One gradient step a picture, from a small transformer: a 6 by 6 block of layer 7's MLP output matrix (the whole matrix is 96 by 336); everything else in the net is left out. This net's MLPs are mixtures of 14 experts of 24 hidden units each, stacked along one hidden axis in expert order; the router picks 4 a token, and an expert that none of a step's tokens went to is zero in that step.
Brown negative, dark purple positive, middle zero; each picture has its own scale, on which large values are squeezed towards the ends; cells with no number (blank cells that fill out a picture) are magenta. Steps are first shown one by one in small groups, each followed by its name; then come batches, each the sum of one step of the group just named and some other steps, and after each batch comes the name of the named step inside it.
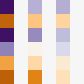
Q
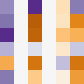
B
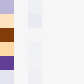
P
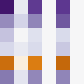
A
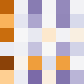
A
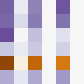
A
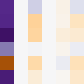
B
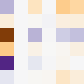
P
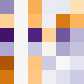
Q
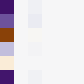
P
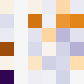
B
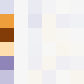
P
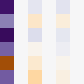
Q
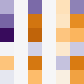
B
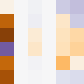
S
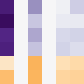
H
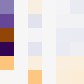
H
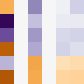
H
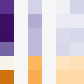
H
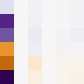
H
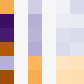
H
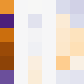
S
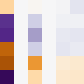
H
